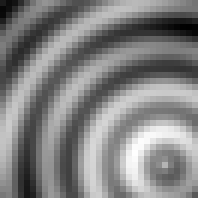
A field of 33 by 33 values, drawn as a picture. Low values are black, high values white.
The ninth with the highest average is the bottom right. Rings spread out from the bottom right. No single row or column stands out from its neighbours. Neither half mirrors the other.
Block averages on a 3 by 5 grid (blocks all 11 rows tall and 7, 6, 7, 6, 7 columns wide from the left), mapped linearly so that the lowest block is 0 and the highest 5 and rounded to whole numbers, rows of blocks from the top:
02210 | 22233 | 11453
